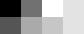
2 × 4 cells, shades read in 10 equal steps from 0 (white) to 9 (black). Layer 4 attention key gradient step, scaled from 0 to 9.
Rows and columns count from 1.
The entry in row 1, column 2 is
5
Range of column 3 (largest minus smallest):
2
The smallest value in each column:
6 3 0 1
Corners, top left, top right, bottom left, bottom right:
9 1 6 1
